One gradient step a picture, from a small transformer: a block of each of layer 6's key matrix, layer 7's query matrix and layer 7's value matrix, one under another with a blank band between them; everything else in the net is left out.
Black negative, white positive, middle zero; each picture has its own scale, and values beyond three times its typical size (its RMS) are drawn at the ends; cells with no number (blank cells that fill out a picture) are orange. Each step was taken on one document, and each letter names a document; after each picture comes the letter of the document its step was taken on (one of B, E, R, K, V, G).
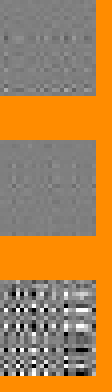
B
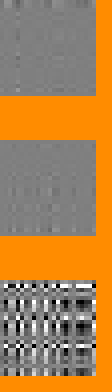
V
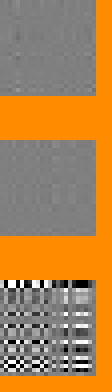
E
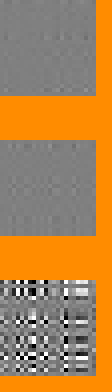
B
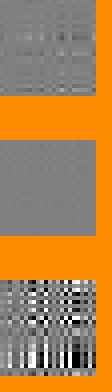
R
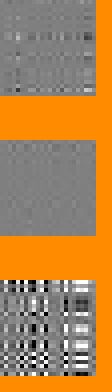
B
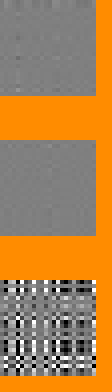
V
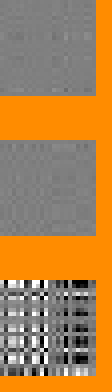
E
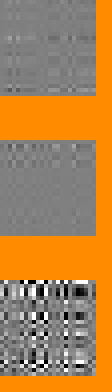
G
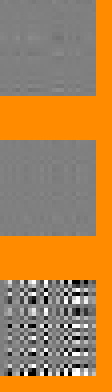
R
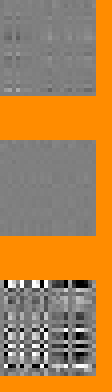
E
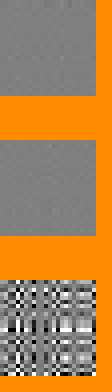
V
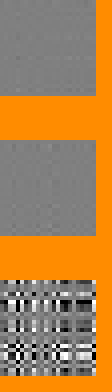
V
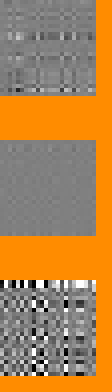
B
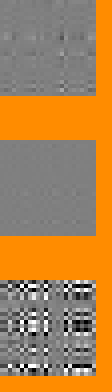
R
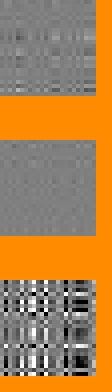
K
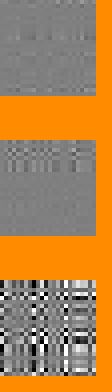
G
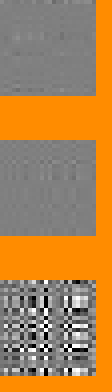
R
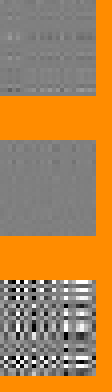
B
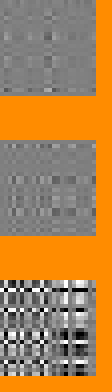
E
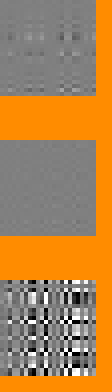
R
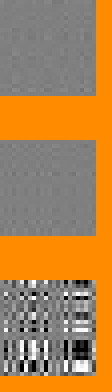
K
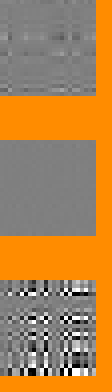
R
